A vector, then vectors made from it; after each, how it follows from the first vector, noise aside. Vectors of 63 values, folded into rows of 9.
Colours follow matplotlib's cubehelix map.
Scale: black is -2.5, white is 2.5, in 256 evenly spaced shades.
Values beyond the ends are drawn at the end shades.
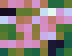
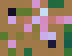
partly zeroed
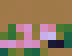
partly zeroed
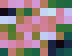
copied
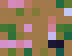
partly zeroed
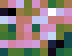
copied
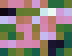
copied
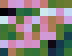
copied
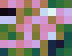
copied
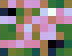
copied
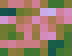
shrunk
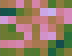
shrunk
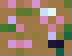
partly zeroed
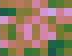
shrunk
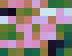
copied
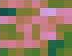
shrunk
